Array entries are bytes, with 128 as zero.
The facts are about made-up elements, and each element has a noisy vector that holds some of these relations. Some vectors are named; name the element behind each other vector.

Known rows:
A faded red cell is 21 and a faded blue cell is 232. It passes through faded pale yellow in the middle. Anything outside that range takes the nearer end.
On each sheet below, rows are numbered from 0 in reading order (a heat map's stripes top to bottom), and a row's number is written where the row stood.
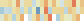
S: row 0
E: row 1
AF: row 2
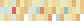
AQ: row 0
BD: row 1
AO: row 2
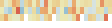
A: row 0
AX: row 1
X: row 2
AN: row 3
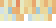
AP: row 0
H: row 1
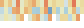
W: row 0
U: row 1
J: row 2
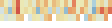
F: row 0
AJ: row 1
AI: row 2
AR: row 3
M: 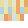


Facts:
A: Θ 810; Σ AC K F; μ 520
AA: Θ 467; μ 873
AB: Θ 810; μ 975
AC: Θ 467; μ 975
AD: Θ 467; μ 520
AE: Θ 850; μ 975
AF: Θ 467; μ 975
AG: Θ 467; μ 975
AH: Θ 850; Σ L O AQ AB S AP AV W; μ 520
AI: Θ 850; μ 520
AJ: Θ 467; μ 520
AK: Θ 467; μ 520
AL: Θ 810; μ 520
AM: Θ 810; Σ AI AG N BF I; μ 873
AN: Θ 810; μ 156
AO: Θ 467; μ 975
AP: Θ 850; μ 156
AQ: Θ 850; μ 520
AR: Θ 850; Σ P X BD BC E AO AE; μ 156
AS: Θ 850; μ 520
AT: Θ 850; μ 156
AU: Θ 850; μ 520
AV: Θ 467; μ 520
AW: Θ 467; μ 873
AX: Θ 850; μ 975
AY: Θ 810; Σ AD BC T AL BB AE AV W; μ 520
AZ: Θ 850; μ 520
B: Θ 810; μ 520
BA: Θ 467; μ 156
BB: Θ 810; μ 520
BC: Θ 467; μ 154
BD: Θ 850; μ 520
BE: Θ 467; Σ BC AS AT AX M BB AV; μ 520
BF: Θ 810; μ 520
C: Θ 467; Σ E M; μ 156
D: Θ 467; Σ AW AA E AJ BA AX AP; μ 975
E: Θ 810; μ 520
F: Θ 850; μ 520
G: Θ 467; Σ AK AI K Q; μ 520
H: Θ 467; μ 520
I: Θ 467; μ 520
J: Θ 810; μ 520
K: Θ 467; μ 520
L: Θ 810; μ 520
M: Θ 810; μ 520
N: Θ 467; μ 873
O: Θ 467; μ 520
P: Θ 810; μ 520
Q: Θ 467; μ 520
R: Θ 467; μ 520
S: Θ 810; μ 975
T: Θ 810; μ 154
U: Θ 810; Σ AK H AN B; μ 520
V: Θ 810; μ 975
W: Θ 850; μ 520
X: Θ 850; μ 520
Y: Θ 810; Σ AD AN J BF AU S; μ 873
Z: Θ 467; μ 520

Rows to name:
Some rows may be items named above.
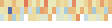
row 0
D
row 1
AI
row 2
AU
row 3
H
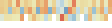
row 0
AK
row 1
G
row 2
AM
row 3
BC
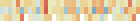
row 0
B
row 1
F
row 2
K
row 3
G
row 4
AZ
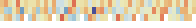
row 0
U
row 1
BC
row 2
AM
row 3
C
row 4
BF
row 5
AE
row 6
AP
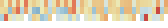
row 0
BE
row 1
Y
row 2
AH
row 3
AC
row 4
K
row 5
AY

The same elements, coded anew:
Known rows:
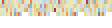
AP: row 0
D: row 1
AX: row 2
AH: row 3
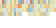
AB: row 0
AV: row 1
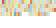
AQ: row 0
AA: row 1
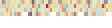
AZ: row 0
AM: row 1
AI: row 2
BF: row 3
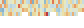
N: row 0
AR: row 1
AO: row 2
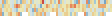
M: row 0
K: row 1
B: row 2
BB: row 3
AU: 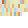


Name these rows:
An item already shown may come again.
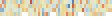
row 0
AD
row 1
AP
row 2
C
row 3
Q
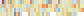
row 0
AH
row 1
B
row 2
H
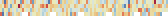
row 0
AM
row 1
Y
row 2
AQ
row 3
H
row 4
C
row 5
A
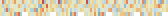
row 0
F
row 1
G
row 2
W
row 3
AP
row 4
AC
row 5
V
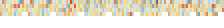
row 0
AN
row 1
S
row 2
G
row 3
BC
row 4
AE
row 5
BE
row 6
AN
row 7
E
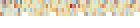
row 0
AY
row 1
AK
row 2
U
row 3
P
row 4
J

